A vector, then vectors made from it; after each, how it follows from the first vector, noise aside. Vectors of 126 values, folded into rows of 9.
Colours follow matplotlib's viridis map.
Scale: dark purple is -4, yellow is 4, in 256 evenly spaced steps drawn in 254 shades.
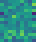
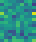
negated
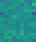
shrunk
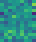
copied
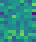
copied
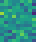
sign-scrambled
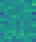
shrunk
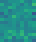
shrunk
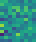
wrapped around
